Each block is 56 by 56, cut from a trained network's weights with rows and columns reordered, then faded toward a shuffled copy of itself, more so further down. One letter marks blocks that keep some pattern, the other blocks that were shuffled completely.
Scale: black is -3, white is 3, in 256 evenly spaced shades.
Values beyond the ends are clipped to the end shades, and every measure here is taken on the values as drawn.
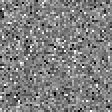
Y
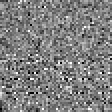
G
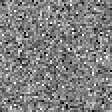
Y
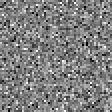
Y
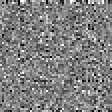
G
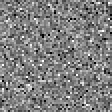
Y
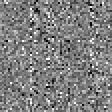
G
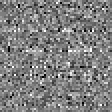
G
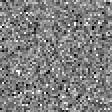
Y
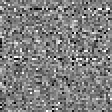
G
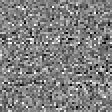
G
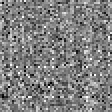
G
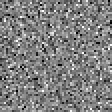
Y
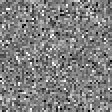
Y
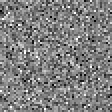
Y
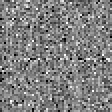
G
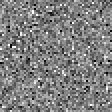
Y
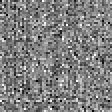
G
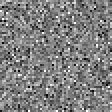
Y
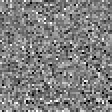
G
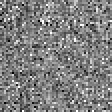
G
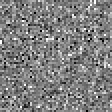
G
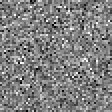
Y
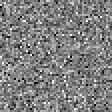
Y
